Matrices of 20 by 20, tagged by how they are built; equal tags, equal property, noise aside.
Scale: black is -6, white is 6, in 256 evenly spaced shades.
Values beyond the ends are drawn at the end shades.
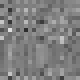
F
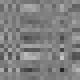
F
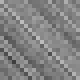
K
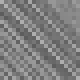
K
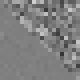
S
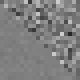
S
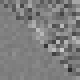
S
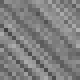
K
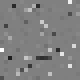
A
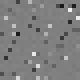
A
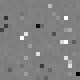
A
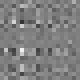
F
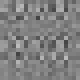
F
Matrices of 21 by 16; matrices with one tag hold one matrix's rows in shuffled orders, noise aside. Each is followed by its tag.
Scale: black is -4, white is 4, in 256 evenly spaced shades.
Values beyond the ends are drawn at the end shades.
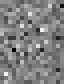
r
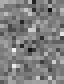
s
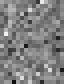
r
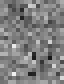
s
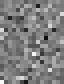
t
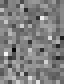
r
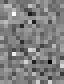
s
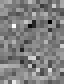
s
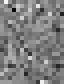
r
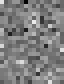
t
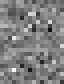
s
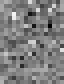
s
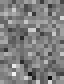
s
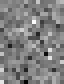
t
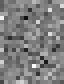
t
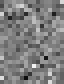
t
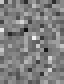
t
